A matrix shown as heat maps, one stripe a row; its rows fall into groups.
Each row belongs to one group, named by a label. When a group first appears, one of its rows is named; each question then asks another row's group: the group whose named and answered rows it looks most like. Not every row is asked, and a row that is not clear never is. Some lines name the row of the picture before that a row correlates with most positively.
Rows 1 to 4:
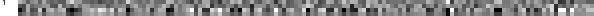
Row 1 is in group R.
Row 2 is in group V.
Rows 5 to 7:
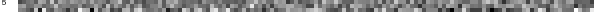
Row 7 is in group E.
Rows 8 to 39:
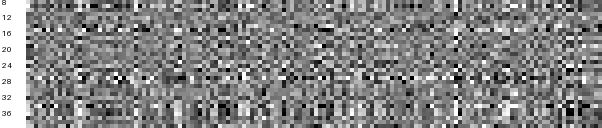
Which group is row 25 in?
R
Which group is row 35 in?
R
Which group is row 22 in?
V
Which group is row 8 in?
R
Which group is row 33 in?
R
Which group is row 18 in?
R
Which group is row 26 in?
E
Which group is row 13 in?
V
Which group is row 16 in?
R
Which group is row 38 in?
R
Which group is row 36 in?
R
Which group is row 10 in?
R
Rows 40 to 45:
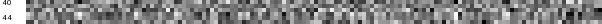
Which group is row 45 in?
V
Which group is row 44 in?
R
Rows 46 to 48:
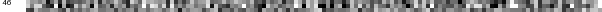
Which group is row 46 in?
E
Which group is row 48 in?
V
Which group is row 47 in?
E
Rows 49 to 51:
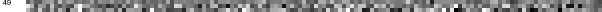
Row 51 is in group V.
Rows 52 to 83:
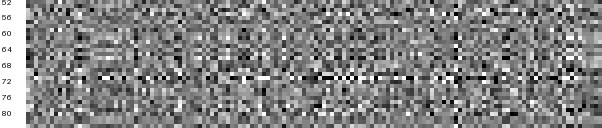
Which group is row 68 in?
V
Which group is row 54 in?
E
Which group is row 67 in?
V
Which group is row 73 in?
R
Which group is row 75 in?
E
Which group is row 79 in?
R
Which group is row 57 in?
V
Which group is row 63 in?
R
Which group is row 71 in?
V
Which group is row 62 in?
E
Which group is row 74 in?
E
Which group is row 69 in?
R
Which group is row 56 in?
R
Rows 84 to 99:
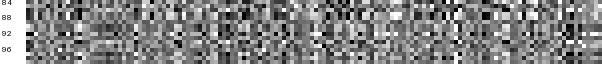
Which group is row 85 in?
E
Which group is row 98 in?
V
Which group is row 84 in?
V
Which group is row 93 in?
R
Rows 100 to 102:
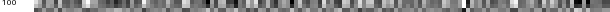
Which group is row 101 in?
R
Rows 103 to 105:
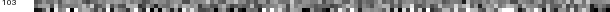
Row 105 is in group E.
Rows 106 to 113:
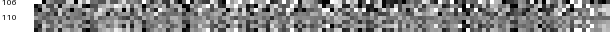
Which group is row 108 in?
V
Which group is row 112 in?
V
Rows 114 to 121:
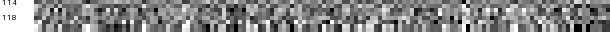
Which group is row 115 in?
R
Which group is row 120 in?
R
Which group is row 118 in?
V
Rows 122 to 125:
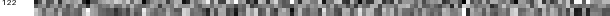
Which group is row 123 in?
V
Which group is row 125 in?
R
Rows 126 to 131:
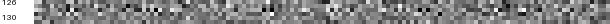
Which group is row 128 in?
E
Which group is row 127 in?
E
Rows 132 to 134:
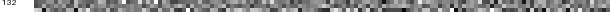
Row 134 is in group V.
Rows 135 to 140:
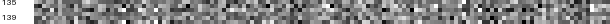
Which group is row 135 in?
R
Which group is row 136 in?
V
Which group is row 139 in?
V
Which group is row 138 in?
R
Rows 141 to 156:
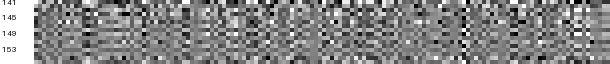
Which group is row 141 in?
R
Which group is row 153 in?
R
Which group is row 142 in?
E
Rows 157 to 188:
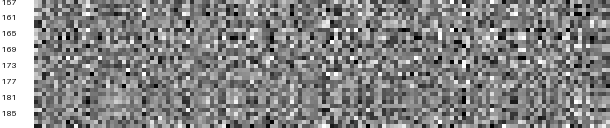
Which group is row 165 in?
E
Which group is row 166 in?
E
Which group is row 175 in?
E
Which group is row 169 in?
E
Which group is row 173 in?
R
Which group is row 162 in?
V
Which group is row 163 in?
V
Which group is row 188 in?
V
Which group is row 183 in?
V
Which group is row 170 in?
R
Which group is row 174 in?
E
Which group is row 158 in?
R
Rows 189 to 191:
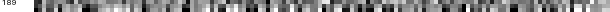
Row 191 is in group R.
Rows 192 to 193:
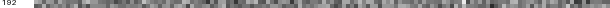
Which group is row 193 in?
V
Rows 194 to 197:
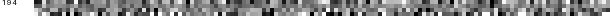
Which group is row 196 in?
E
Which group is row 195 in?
V
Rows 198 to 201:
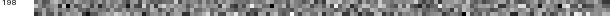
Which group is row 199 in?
E
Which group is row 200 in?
V
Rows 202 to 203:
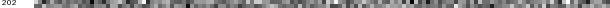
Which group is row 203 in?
V
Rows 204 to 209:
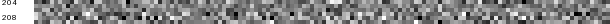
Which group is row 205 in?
E
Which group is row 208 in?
E
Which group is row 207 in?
R
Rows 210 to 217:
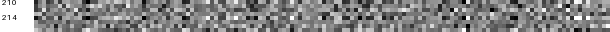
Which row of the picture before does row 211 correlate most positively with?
209
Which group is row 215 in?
E
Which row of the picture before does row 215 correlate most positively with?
208
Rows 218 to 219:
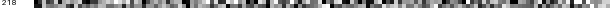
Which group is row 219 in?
V
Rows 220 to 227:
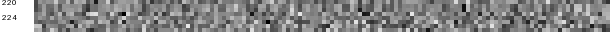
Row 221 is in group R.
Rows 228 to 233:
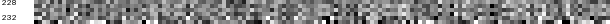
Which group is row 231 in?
V
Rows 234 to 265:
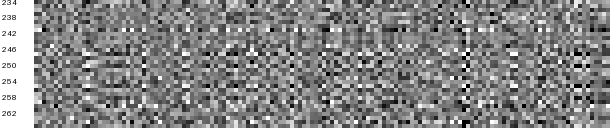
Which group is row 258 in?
R
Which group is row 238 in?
E
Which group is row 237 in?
V
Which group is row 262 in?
E
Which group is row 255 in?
R
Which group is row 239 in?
V
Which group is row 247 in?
R
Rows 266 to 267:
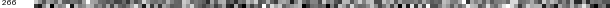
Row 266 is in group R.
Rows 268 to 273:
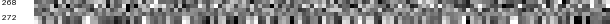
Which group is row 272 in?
R
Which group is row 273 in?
R
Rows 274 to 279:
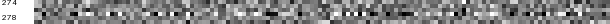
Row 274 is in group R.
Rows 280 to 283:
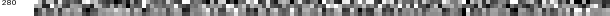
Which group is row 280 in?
R
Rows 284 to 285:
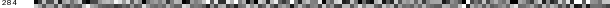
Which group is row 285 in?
R
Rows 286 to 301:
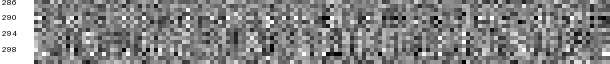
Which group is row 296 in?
R
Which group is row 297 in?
E
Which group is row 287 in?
E
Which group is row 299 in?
E
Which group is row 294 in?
R
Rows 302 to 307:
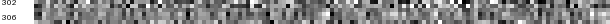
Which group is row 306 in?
V
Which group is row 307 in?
E
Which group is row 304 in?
V
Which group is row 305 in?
V
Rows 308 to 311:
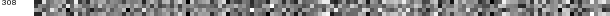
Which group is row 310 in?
E
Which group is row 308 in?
V
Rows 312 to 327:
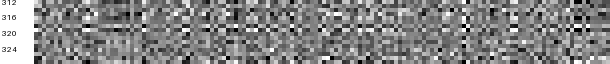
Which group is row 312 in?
R
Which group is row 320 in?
V
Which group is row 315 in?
E
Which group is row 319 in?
R
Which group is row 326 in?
V
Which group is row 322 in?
E
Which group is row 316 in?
R
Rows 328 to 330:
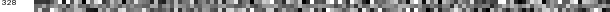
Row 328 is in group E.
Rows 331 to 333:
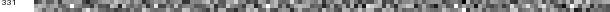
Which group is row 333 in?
R
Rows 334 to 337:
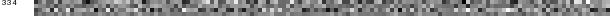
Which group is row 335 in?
E
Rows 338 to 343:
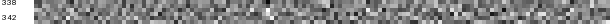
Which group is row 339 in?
V
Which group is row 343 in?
E
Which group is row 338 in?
V
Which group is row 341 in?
V
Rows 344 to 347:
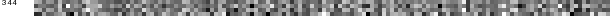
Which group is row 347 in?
V
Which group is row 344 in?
R
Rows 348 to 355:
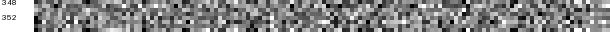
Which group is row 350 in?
R
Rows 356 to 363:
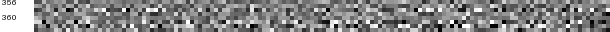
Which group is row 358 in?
E
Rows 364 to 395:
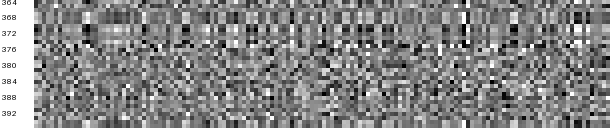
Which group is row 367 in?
R
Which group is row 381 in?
V
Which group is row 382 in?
R
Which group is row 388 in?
E
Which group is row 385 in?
E
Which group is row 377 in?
E
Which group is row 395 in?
R
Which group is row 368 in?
R
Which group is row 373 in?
E
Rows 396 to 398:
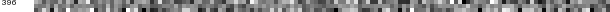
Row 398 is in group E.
